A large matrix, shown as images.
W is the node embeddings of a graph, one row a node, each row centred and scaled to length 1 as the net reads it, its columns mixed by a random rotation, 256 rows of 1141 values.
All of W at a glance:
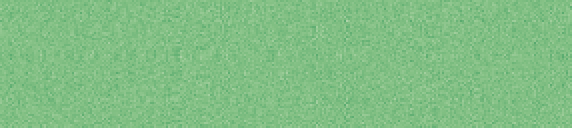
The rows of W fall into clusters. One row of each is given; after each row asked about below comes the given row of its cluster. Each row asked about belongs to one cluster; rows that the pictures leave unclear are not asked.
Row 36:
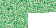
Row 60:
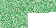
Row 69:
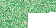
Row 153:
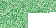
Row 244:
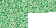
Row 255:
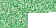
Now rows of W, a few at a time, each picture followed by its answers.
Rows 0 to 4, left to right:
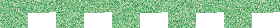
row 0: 60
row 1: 244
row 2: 153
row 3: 69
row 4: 60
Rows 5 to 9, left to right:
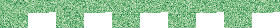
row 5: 69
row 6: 36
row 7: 255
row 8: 255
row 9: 60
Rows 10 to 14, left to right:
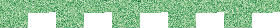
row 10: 69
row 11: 69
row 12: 36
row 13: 60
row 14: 255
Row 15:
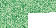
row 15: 153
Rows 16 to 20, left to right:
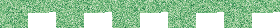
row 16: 36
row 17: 60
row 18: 60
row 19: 153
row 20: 244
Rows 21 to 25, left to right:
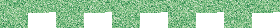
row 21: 69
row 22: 60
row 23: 69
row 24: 69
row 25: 153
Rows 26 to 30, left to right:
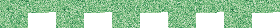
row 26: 36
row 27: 36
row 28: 244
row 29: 60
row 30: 36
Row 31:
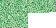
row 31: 244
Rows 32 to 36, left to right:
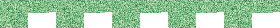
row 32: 36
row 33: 36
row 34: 153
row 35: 60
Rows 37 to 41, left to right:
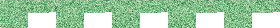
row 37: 60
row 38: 69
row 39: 69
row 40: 69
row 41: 244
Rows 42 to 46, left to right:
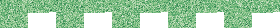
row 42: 244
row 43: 244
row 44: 255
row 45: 244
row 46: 60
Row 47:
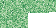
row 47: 153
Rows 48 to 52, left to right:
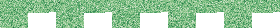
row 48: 60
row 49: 153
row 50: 255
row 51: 69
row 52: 36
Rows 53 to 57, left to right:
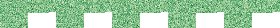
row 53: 60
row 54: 60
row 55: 255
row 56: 153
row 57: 255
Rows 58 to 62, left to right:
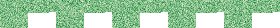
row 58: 60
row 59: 69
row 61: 60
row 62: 255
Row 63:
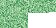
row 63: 69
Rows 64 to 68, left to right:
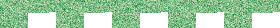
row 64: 69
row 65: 36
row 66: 153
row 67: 69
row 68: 255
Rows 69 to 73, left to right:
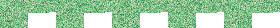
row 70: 153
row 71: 255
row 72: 60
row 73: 36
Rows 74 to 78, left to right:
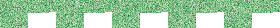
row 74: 60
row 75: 255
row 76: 153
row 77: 244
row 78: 69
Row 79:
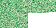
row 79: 244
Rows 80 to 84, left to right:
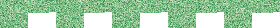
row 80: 69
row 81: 244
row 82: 69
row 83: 60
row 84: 69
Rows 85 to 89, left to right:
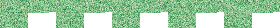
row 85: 36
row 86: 36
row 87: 255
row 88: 60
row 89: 69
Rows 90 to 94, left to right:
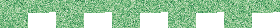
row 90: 69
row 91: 36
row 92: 255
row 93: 153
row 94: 244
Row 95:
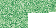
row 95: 255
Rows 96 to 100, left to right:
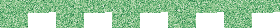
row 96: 60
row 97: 255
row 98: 255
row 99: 36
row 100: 60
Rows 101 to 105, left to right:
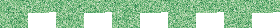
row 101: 36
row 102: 153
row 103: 153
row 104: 244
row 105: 36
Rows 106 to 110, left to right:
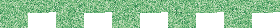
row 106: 60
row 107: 153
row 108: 153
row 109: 36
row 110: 36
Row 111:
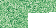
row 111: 36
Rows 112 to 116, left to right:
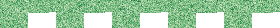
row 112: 69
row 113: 153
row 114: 36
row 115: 153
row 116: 36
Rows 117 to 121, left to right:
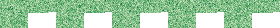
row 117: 36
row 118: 153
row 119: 244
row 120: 244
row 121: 153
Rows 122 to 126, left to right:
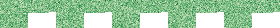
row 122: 255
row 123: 153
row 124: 69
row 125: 244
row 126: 60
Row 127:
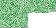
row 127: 255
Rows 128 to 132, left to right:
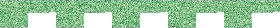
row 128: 60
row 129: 153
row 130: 36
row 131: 69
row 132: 60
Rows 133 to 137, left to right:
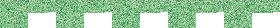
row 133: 36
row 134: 244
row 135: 255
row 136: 60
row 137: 153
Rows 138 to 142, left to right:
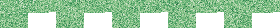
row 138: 255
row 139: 69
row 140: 60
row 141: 244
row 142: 36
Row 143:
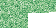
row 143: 255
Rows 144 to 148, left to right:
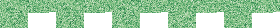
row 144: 36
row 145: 36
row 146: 36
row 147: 244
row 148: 60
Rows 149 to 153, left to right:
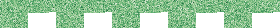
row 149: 36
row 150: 244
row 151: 255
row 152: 69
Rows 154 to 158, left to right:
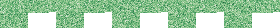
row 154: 255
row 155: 255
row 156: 36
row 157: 255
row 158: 244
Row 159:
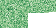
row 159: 36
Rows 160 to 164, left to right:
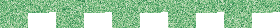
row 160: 153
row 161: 36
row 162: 60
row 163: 60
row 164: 244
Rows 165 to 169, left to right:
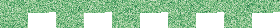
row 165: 69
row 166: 60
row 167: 153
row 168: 153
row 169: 153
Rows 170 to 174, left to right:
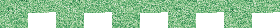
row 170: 36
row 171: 69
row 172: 69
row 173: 36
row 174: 36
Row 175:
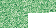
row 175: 244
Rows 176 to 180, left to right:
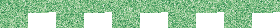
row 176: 244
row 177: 255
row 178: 69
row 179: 244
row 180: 153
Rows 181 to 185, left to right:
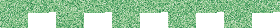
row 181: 60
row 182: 69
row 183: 244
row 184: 60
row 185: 153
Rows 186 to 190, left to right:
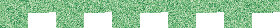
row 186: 36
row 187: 60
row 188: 60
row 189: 244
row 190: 153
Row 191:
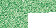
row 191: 244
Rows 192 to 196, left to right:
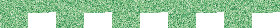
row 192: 60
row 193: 69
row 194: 244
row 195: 255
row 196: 36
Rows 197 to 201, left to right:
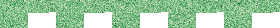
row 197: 69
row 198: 69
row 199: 69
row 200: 255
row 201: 69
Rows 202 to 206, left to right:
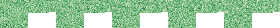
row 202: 69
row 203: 60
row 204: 60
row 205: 60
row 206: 255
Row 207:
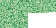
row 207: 36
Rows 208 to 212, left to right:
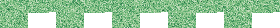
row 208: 36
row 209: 69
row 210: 244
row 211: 69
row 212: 69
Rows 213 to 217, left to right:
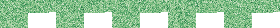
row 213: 153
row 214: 244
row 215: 60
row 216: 36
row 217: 60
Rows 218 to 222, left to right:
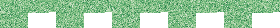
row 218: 255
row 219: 60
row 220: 255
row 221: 244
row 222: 153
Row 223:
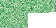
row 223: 60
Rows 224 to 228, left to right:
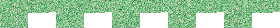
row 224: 60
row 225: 153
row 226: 36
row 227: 255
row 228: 255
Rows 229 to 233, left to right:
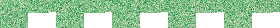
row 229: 255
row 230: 153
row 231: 244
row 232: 244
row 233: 244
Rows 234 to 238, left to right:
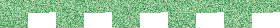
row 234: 69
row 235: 36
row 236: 60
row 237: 69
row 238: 244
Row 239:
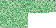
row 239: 153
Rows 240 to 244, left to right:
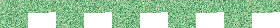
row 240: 255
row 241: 36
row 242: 36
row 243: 60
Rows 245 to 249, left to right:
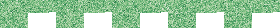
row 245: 153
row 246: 244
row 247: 153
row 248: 255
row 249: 69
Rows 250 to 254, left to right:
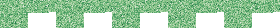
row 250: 255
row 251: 60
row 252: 255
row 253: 153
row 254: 60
